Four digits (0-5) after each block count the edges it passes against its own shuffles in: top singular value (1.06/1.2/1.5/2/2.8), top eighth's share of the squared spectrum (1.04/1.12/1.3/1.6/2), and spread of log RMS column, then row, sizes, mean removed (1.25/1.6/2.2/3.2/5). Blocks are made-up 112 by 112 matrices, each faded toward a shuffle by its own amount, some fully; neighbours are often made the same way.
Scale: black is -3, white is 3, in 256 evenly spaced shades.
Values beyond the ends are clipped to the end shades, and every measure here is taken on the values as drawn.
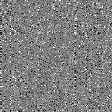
4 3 2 1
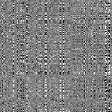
5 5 4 3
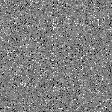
3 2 1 1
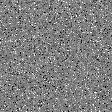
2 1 0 0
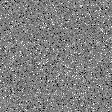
0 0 0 0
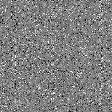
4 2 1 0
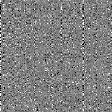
5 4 3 2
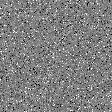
0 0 0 0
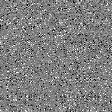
4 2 1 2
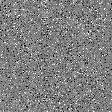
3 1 0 0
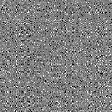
5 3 3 3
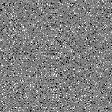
4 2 1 1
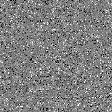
3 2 1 0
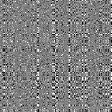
5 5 4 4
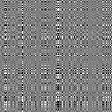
5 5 5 4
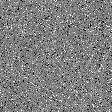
0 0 0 0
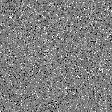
3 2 0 0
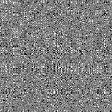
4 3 3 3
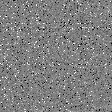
1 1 1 1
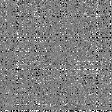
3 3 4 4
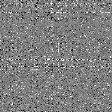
2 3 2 3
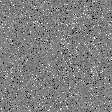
0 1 0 0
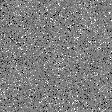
0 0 1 1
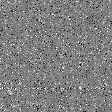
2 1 1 1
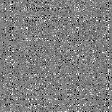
2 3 3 3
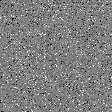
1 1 0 1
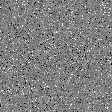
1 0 0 0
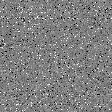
1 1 0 1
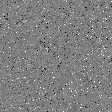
0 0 0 0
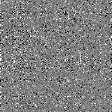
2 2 3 3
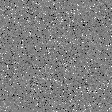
0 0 0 0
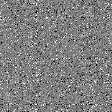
1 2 2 2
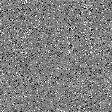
1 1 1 1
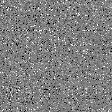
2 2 2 2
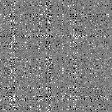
2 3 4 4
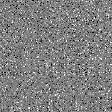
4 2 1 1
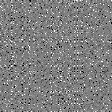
4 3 2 2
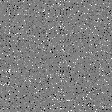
3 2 1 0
